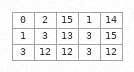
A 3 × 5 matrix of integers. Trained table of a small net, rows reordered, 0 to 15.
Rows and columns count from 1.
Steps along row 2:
up up down up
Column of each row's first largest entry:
3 5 2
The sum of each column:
4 17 40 7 41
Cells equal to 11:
0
